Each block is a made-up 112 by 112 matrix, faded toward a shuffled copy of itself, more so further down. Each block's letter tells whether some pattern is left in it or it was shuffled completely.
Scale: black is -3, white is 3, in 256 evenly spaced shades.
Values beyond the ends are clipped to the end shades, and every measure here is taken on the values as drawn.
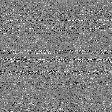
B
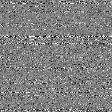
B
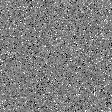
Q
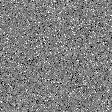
Q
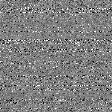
B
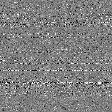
B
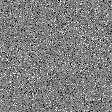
Q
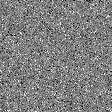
Q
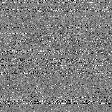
B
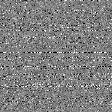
B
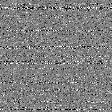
B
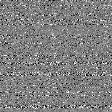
B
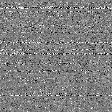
B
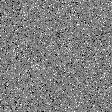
Q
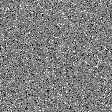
Q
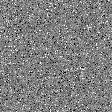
Q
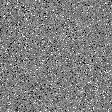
Q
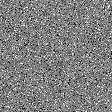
Q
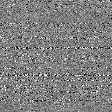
B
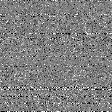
B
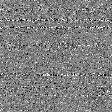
B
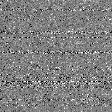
B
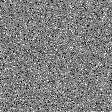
Q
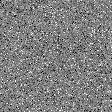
Q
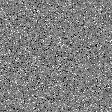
Q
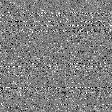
B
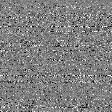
B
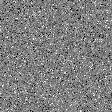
Q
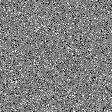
Q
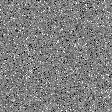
Q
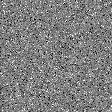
Q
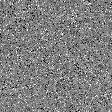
Q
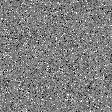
Q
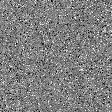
Q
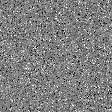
Q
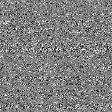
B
